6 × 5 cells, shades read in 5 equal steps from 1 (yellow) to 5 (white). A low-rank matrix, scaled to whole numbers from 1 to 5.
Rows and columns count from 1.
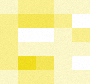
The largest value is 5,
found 4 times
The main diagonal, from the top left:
4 2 5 4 5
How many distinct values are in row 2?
3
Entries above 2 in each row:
5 3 5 5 3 5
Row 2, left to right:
3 2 2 3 5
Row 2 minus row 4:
0 -2 -2 -1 1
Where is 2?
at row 2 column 2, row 2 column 3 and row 5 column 3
